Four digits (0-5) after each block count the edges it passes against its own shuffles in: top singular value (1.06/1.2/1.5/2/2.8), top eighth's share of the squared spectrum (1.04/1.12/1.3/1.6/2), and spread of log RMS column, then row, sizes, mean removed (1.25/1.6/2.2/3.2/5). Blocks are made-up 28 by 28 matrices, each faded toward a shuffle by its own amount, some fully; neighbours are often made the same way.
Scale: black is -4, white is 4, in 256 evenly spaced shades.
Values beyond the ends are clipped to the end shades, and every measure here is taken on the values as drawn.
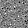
0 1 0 0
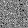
0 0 0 0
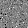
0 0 0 0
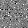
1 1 0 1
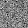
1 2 0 0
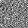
2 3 1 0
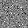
1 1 0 0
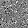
0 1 0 0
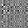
4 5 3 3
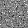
0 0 0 0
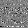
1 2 0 3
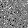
0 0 0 0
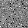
1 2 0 1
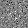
0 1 0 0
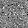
1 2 0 1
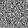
1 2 0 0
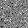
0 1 0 0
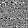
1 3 0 2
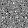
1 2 0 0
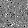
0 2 0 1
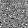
0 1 0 0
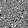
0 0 0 0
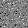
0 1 0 0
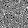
1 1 0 0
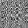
3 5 2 2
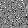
1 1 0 0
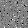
1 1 0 0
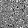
1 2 1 1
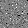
1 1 0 0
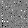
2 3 1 1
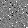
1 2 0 0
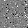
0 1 1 0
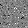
0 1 0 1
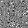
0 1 1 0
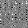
3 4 2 2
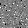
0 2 0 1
